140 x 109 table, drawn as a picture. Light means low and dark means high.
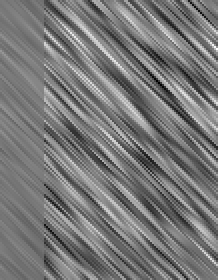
The halves do not mirror each other. The grain runs diagonally down to the right. No single row or column stands out from its neighbours. A vertical seam about 20% of the way across splits the table, and the left part is calmer.
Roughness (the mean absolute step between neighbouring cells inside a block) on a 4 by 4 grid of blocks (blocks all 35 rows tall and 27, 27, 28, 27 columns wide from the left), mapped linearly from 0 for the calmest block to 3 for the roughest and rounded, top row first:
0223
0323
0332
0222
